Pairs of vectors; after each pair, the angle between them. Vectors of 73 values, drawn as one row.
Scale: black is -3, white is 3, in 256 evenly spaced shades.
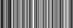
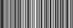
orthogonal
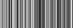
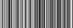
nearly parallel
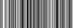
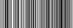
orthogonal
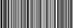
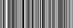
orthogonal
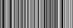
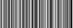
partly opposed
